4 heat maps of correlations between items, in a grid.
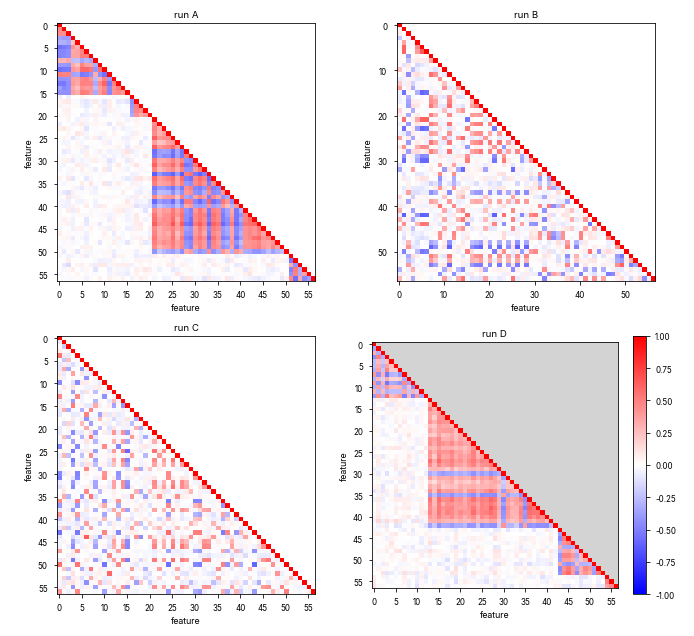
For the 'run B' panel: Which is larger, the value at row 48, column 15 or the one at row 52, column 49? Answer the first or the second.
the first
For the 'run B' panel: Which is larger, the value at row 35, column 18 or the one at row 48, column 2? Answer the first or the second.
the second
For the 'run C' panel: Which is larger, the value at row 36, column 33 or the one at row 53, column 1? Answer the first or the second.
the second
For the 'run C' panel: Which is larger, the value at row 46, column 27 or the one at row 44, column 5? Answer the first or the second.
the first
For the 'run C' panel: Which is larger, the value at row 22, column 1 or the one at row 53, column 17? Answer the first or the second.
the first
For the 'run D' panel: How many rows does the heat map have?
57
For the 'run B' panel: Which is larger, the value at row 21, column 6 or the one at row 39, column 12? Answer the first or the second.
the first
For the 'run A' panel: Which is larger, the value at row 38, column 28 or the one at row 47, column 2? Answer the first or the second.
the second
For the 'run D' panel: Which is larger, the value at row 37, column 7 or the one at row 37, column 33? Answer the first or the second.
the second
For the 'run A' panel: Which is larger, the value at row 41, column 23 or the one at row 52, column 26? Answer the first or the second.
the first
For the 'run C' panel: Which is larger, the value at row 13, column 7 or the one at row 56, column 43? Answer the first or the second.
the first
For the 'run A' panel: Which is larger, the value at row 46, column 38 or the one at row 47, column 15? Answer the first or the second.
the first
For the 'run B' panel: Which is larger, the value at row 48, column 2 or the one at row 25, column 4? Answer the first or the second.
the first
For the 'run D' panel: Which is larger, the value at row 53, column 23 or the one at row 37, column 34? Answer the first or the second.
the second
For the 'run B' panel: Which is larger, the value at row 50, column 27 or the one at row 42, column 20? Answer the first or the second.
the second
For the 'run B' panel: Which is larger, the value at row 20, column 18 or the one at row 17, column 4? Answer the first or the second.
the first
